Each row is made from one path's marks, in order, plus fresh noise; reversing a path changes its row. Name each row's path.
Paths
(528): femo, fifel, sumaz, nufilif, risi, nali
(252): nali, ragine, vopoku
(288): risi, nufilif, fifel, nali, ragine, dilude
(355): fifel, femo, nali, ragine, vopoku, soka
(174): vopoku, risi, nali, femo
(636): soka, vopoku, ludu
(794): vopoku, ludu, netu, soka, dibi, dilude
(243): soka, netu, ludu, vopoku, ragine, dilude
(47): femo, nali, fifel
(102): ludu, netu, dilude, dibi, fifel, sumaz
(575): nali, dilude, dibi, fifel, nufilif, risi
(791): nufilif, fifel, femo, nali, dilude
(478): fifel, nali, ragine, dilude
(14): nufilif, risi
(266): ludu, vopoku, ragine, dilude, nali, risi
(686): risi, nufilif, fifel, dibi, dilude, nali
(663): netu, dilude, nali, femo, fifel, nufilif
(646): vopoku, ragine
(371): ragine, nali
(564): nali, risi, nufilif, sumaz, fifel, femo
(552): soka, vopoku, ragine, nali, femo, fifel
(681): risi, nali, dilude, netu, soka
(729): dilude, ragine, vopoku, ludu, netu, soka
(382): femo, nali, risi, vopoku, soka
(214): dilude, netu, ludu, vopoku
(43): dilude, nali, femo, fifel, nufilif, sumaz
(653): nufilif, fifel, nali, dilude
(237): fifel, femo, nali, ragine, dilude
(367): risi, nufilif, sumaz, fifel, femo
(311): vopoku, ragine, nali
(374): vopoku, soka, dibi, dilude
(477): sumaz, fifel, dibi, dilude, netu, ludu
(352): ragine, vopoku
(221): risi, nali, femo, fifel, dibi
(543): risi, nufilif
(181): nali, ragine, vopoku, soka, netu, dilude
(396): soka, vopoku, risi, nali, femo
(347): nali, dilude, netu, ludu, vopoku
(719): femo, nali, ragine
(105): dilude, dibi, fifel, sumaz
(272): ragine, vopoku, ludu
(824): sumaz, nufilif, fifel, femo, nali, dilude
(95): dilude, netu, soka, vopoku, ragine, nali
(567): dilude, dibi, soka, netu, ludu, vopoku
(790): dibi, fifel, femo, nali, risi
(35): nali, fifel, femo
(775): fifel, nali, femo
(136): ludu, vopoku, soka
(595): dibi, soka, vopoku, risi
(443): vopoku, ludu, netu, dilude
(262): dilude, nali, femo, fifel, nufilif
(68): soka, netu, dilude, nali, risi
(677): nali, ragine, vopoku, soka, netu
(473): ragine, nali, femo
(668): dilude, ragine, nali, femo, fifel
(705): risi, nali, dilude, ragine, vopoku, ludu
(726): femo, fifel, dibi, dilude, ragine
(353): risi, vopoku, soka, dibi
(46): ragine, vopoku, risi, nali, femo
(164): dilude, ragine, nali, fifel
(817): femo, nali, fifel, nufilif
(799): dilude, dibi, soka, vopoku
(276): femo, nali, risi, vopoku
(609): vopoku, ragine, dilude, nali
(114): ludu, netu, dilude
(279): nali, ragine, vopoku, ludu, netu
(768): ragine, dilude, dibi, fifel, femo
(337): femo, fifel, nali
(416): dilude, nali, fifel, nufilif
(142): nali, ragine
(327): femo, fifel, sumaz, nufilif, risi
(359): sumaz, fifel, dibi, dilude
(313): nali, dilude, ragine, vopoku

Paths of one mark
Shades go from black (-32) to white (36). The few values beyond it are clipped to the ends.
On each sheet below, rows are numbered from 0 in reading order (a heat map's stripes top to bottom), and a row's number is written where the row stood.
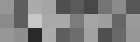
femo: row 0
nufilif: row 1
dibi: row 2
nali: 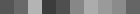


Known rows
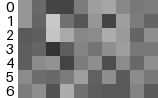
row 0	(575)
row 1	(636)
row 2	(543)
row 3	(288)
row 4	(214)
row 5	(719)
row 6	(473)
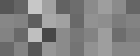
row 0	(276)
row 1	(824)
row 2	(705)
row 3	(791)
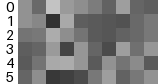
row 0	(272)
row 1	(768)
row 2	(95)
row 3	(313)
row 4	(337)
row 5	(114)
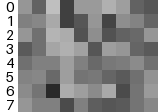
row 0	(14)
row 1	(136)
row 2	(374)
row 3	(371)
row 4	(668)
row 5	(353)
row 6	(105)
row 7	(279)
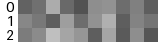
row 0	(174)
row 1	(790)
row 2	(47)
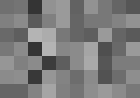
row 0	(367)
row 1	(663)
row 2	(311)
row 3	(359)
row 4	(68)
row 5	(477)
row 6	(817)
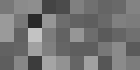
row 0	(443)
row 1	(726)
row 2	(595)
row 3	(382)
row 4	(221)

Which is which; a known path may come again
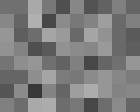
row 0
(396)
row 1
(705)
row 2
(327)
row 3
(686)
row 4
(567)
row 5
(817)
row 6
(653)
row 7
(552)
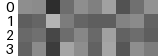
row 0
(102)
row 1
(382)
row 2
(564)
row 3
(221)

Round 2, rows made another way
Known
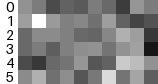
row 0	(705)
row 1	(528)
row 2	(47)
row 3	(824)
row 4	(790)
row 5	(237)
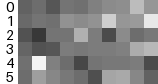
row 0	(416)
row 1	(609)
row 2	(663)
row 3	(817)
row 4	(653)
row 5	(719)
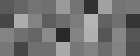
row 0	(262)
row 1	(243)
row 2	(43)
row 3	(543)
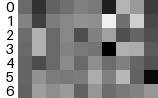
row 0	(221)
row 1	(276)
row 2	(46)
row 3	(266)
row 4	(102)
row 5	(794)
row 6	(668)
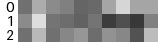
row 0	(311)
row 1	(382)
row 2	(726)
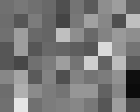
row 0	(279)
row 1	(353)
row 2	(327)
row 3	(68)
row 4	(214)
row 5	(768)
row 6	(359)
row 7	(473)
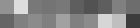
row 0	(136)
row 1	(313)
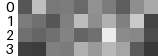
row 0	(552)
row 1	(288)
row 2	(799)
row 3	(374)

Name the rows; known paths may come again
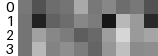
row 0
(543)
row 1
(221)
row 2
(311)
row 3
(371)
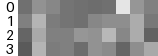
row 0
(337)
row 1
(35)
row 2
(478)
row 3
(552)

